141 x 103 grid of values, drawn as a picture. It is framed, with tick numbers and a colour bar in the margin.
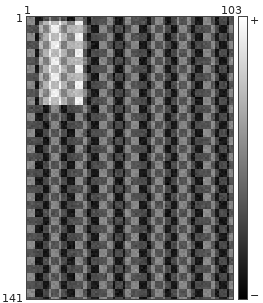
Stripes running up and down repeat 8 times from left to right. An odd patch, higher than its surroundings, sits in the top left. The ninth with the highest average is the top left.
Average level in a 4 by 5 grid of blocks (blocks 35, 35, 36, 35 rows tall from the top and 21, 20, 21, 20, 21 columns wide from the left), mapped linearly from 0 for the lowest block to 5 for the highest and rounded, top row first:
5 3 0 1 0 / 2 1 0 1 0 / 0 1 0 1 0 / 0 1 0 1 0
